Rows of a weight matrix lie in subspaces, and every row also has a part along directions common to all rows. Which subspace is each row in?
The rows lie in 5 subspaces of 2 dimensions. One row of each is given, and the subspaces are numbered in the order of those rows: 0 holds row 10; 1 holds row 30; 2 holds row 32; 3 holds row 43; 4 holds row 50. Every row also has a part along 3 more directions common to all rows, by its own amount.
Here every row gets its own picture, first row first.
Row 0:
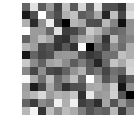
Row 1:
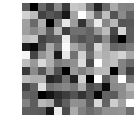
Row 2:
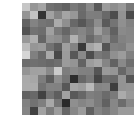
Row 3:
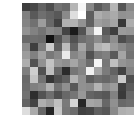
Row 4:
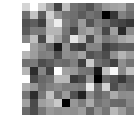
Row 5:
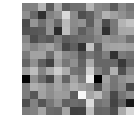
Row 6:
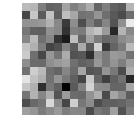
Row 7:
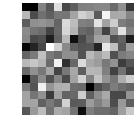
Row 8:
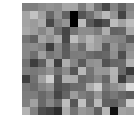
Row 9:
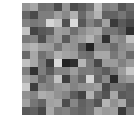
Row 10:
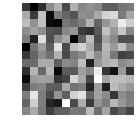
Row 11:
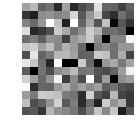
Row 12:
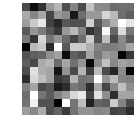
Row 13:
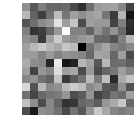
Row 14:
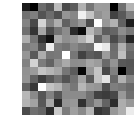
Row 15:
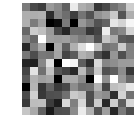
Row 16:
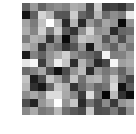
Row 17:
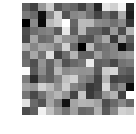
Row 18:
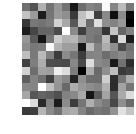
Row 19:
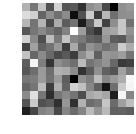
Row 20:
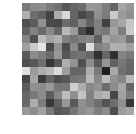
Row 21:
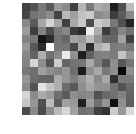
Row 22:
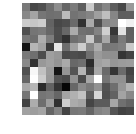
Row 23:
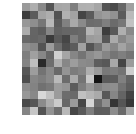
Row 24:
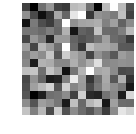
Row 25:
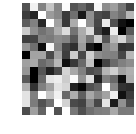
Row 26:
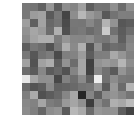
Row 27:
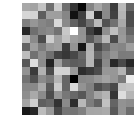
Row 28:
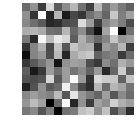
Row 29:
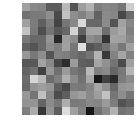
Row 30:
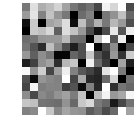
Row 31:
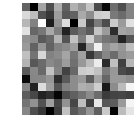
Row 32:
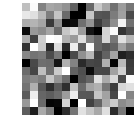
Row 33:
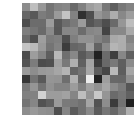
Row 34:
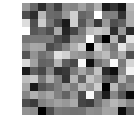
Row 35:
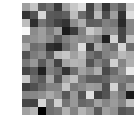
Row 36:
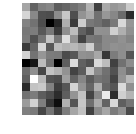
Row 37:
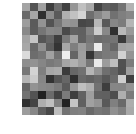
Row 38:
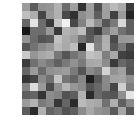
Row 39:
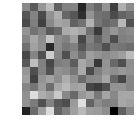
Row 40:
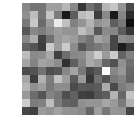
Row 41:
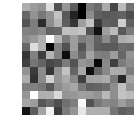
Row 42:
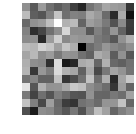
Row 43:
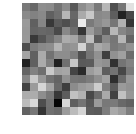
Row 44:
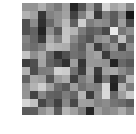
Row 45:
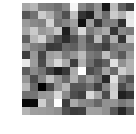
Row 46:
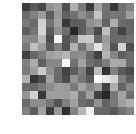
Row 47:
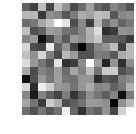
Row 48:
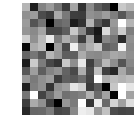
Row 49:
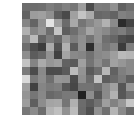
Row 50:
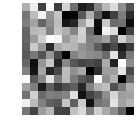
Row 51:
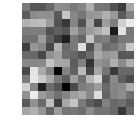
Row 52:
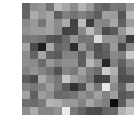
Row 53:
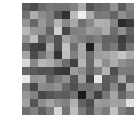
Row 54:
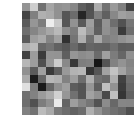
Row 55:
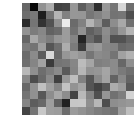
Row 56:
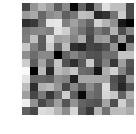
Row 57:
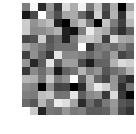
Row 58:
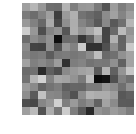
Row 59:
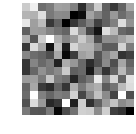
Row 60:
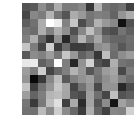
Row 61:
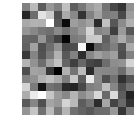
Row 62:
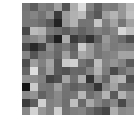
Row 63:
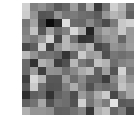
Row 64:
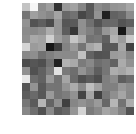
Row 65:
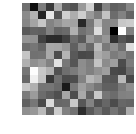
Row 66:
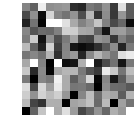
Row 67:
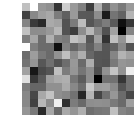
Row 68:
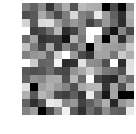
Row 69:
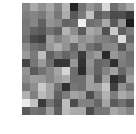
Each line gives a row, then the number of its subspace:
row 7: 0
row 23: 4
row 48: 2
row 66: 2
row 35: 0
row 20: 4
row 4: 0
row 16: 3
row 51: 0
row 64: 0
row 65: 0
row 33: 4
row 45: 3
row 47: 1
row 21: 3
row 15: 1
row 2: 0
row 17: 2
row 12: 0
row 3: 2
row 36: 3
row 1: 4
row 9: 1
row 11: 1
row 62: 1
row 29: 3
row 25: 0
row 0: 4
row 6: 0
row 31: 1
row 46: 3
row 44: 3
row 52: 1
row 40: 4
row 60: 3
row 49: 4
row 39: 2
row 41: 2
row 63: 3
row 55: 2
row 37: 0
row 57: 2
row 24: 2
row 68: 1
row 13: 1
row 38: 4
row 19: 2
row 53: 4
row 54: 3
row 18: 3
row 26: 4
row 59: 2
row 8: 1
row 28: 0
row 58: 3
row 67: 0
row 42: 1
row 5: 4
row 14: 3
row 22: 0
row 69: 3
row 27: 2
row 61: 0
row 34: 1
